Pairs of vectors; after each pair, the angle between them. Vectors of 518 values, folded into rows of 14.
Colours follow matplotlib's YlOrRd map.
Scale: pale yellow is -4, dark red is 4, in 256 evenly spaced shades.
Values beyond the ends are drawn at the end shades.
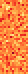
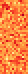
nearly opposite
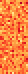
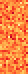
partly opposed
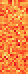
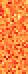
partly aligned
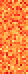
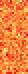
partly aligned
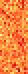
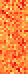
nearly parallel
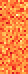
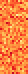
nearly parallel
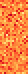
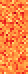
nearly opposite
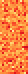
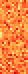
partly aligned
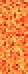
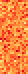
orthogonal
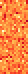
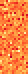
orthogonal
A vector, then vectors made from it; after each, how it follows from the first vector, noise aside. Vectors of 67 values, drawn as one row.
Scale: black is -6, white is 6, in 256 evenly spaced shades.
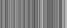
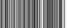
scaled up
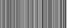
sign-scrambled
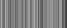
negated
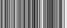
scaled up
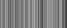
negated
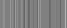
partly zeroed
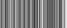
scaled up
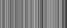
negated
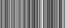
scaled up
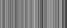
negated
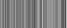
sign-scrambled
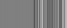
partly zeroed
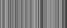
negated
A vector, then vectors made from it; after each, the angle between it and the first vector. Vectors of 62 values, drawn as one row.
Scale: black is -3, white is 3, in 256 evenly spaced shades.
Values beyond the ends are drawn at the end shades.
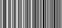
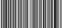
partly aligned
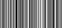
orthogonal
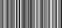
partly opposed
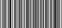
partly aligned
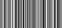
partly aligned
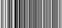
orthogonal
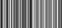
partly opposed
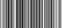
partly opposed
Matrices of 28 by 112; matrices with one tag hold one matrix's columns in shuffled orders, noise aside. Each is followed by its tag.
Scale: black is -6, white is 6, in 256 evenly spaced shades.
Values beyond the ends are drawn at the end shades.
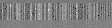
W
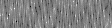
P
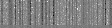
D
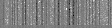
D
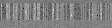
W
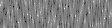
P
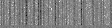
D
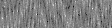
P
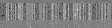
W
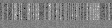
W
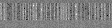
W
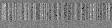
W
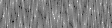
P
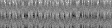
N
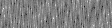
P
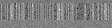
W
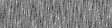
P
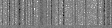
D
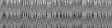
N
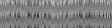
N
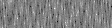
P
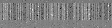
W
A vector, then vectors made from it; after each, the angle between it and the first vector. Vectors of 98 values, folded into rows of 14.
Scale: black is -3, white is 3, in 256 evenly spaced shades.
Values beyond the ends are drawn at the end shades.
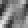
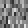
orthogonal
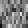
partly opposed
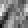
nearly opposite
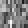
partly opposed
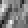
nearly opposite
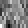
partly aligned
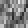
partly aligned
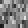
partly opposed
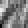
nearly opposite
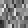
partly opposed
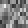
partly opposed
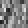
partly opposed
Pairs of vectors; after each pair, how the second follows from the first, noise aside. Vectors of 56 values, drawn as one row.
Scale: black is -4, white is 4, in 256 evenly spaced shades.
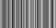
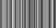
negated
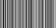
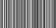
negated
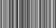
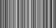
wrapped around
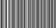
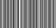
wrapped around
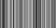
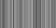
shrunk
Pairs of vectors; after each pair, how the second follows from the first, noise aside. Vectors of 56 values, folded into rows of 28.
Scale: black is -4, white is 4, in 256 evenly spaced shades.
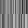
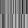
copied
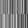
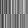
reversed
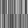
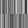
copied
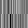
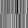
reversed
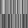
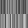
reversed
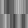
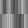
reversed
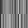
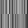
reversed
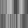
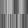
copied
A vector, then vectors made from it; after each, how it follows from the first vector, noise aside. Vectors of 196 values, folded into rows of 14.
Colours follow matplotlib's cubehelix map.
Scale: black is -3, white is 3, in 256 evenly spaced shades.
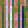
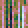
negated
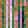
copied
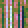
copied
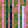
negated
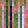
negated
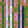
copied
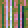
copied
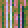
copied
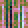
negated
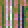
copied
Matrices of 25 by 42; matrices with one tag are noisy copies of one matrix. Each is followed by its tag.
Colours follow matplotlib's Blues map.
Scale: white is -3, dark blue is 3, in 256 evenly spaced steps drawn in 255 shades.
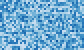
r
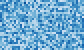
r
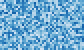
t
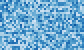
r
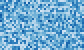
r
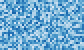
t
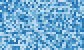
r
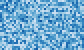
r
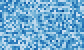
r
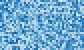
r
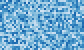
r
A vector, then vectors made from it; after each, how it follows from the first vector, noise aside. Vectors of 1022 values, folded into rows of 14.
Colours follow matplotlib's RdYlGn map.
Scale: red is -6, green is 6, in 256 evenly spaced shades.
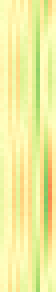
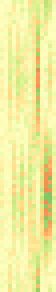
sign-scrambled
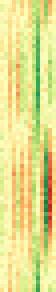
scaled up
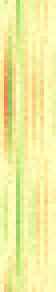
reversed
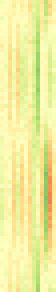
copied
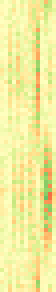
sign-scrambled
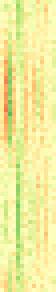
reversed
